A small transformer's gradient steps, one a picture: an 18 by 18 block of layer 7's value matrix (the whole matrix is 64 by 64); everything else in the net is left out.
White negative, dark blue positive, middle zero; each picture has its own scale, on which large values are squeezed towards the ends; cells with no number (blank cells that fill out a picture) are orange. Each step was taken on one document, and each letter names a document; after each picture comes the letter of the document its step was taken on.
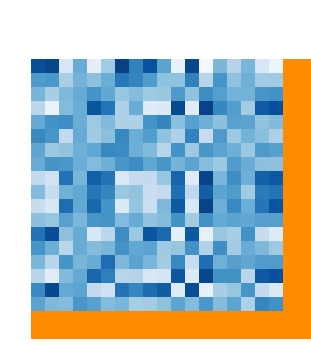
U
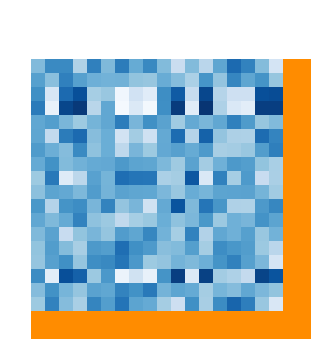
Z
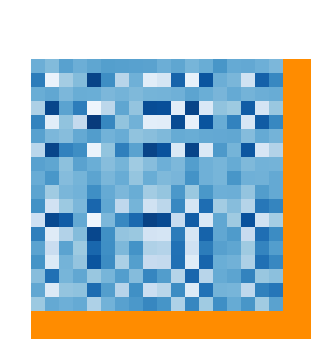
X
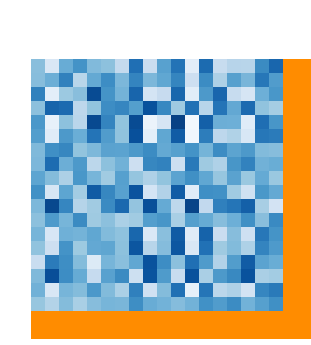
X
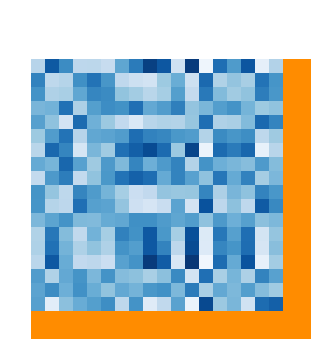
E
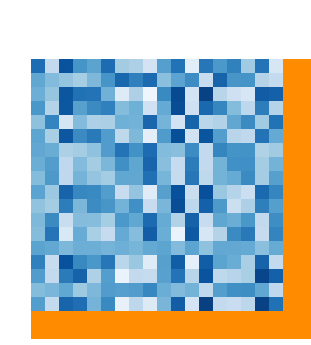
Z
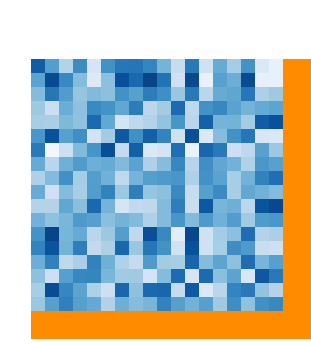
U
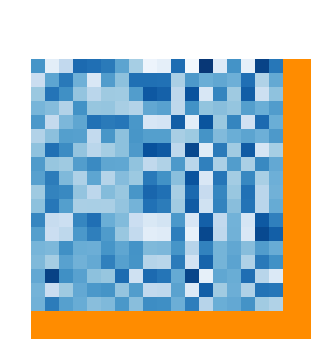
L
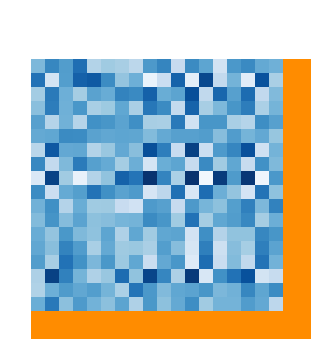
L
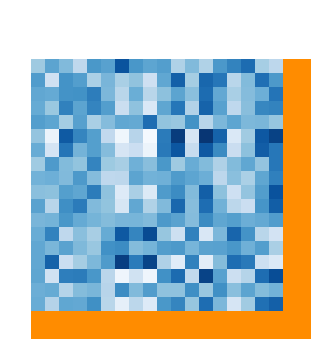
Z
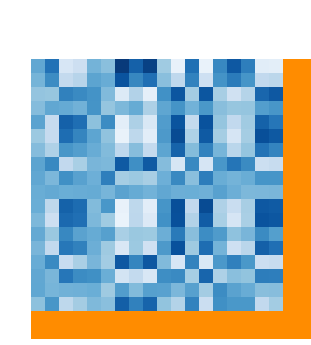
Z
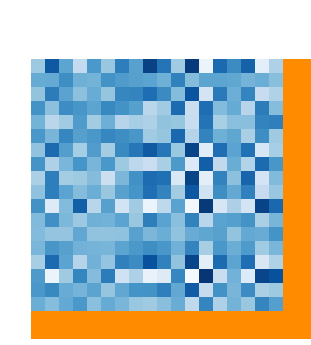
E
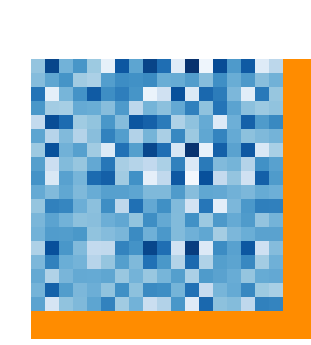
E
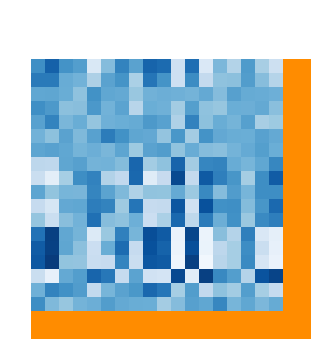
U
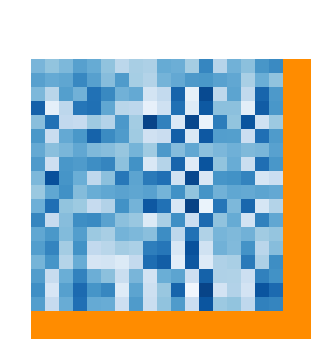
L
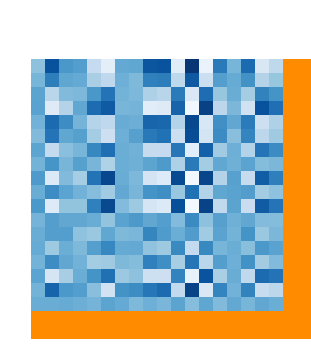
E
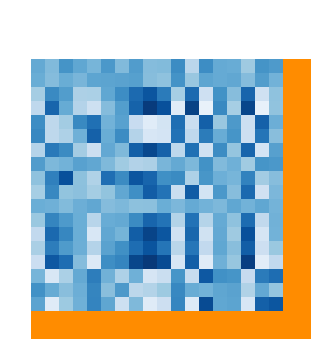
L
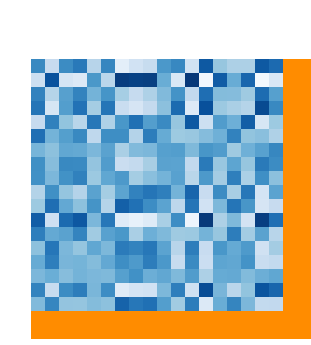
Z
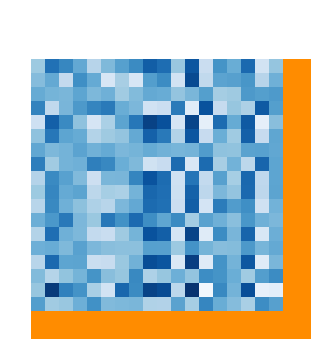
L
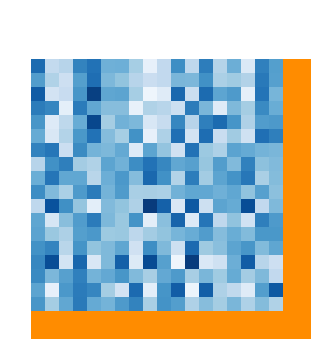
X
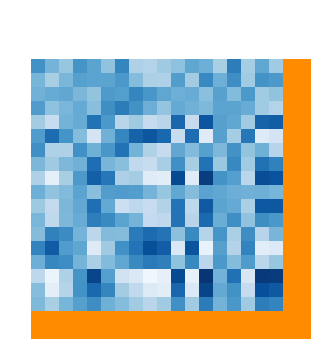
U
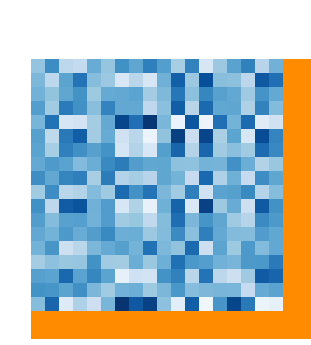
Z
